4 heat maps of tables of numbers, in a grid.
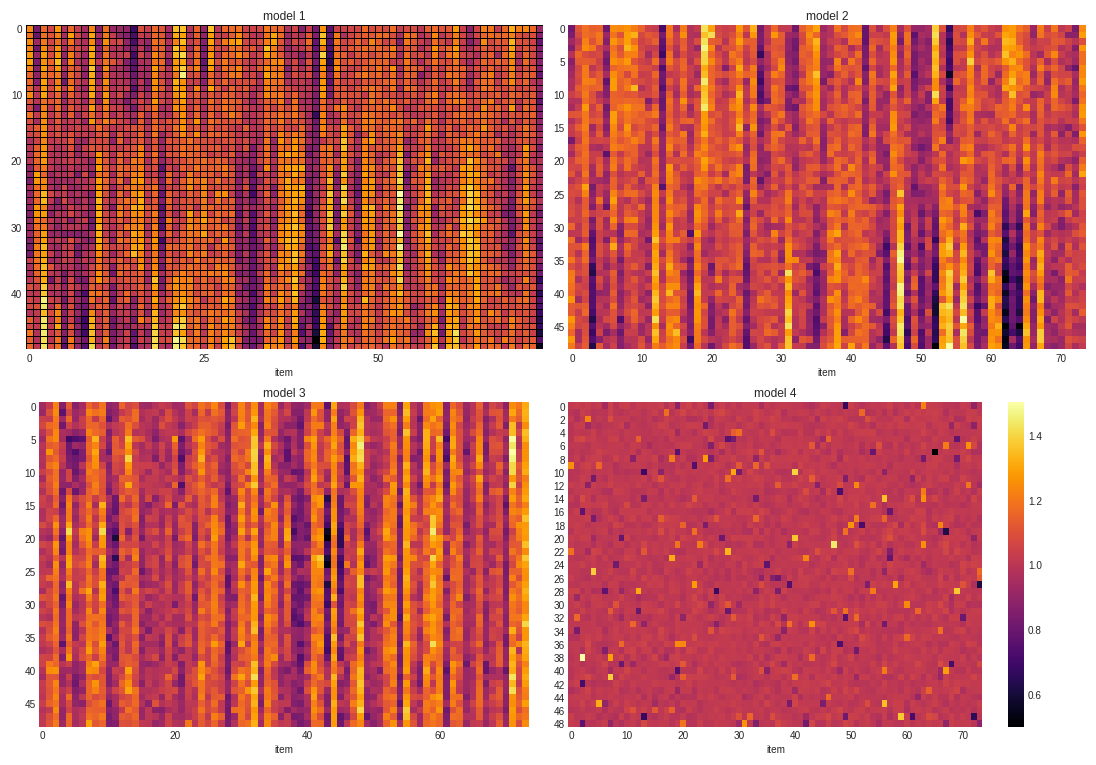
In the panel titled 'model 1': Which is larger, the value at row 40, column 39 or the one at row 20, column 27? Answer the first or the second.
the second
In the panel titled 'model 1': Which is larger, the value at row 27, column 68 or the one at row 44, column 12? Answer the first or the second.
the first
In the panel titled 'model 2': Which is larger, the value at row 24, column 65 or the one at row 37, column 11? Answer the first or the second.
the first
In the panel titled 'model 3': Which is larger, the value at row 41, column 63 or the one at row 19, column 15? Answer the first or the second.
the first
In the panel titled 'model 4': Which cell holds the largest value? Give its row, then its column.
38, 2
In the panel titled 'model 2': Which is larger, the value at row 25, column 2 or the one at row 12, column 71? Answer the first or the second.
the first
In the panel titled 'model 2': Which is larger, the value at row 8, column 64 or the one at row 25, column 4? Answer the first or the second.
the first
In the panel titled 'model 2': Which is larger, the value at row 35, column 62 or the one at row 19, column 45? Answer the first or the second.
the second
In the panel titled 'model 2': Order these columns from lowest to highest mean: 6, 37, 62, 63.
62, 63, 37, 6
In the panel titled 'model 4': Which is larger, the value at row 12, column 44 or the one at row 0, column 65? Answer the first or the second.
the second
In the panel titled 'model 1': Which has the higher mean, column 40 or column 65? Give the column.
65
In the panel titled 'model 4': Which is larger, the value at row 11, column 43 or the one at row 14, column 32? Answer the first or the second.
the first
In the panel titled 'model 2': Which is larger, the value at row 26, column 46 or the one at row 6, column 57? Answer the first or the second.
the second
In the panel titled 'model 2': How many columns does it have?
74
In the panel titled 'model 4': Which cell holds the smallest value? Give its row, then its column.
7, 65
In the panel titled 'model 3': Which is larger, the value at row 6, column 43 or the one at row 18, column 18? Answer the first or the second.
the first
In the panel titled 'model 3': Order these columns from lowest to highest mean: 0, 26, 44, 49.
49, 0, 26, 44
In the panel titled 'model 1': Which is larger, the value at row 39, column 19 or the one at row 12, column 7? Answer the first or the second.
the second
